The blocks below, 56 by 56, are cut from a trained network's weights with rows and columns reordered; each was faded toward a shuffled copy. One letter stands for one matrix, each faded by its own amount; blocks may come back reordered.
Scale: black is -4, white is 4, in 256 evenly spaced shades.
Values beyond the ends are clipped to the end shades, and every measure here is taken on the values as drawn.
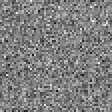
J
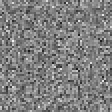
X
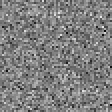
J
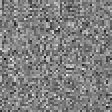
X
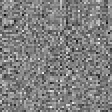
X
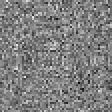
X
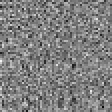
X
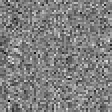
X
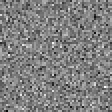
J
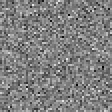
J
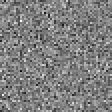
J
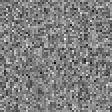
X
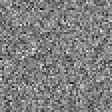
J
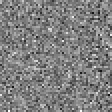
J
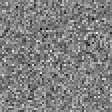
J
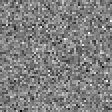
J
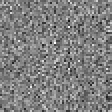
X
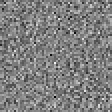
X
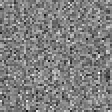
X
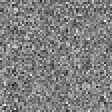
X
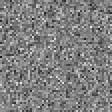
J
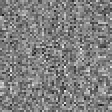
X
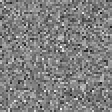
J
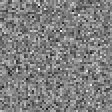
J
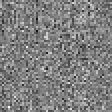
X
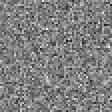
J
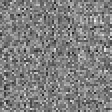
X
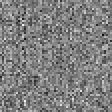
X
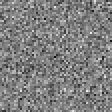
J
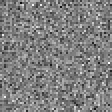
J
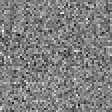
J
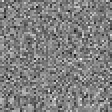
X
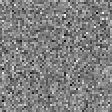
J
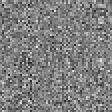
X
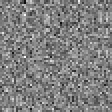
X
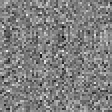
X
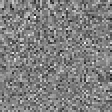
X
